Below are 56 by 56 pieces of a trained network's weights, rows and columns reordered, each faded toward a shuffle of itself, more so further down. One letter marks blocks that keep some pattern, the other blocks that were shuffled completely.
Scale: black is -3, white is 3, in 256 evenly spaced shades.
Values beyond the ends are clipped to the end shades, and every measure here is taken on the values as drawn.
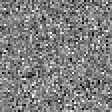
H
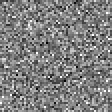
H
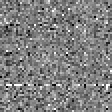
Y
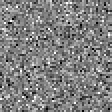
H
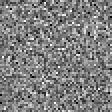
H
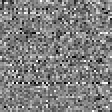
Y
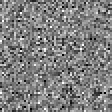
Y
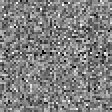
Y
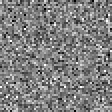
H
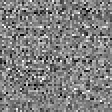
Y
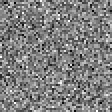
H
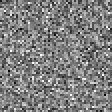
H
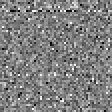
Y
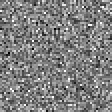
H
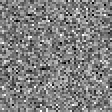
Y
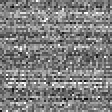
Y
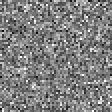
H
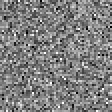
H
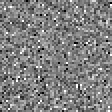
H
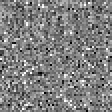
Y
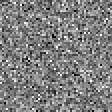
H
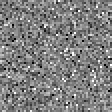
H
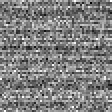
Y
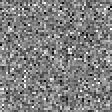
Y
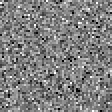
H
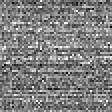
Y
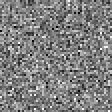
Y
